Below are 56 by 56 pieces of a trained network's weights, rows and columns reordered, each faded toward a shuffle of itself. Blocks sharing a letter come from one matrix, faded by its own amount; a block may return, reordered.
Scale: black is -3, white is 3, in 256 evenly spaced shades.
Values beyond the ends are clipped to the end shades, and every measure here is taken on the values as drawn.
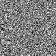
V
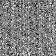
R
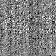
R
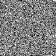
V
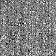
R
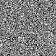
V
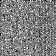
R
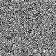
V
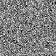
V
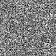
V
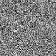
V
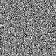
V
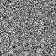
V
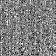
R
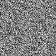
V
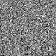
V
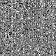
R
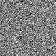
V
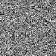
V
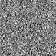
V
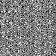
R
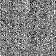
R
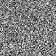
V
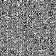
R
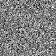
V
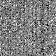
R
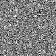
V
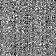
R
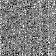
R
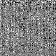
R
